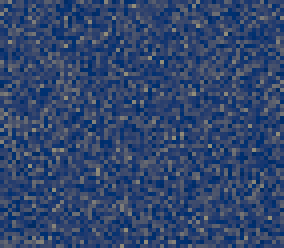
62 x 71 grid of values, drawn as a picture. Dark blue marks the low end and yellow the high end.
Odd rows or columns: none. Stripes: none. Slope: none. Grain: fine. Mirror symmetry: none. Average level on the scale: 20%. Histogram: skewed, a long tail of high values. Seam: none.
